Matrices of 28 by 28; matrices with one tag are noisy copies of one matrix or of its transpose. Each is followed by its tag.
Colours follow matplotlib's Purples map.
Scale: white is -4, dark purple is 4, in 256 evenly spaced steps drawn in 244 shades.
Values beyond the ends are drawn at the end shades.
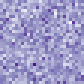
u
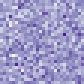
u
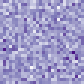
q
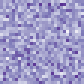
q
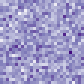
u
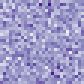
q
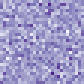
q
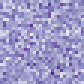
q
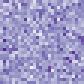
q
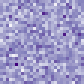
u
